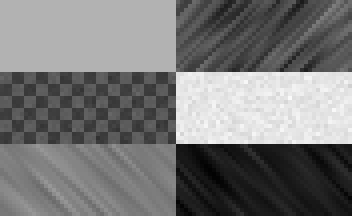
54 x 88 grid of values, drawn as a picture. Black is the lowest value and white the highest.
The table splits into 3 rows of 2 panels. Panel 1,1: high, flat. Panel 1,2: low, slanting up to the right. Panel 2,1: low, checkered. Panel 2,2: very high, fine-grained, faint in contrast. Panel 3,1: middling, slanting down to the right, faint in contrast. Panel 3,2: very low, slanting down to the right, faint in contrast.
